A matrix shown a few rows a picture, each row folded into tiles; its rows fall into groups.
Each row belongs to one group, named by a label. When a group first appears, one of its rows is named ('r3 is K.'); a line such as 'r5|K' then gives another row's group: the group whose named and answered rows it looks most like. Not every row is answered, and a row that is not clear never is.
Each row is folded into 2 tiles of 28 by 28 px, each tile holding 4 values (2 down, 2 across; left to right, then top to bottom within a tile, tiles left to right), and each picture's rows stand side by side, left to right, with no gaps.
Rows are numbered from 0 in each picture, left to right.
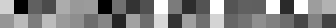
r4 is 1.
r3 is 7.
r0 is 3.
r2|7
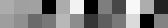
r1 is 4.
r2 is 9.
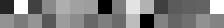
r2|9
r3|1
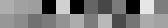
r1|3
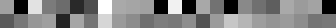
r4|9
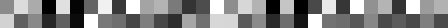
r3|7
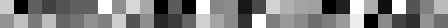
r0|3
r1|1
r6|9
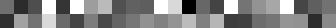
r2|1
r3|3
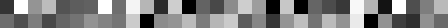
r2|9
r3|3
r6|9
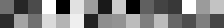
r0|7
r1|9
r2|3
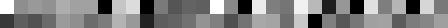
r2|4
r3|1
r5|9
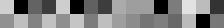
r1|3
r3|9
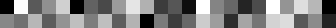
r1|3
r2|9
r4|7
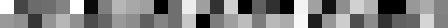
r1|4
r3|9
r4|3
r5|9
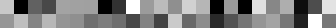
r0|3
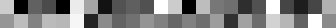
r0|3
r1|9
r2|1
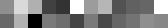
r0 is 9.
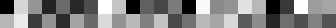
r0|9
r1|7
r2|3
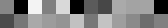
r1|3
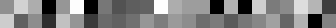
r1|4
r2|1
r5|9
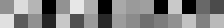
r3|3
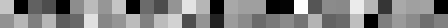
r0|3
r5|4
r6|9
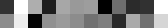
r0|9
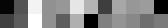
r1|9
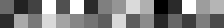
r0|7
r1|4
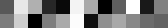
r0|9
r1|9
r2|4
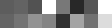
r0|1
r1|7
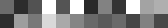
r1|4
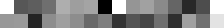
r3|7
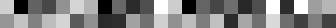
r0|3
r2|7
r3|3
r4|7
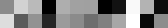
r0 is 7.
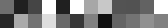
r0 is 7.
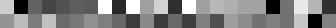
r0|3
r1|1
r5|9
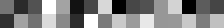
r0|7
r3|3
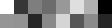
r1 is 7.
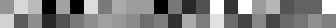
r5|1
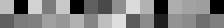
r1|3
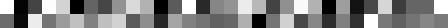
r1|3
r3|4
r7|1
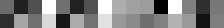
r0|7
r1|7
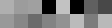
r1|3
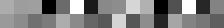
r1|4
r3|4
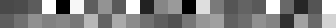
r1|4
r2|4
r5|7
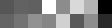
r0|1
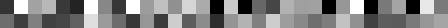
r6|4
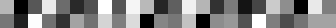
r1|7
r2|9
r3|9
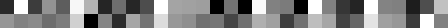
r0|4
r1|9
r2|7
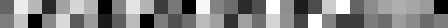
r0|9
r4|7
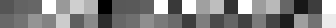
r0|1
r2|1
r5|7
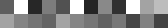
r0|4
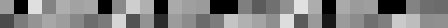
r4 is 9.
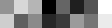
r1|7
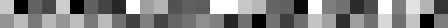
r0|3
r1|3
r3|1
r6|7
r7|9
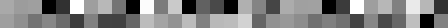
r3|3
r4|9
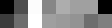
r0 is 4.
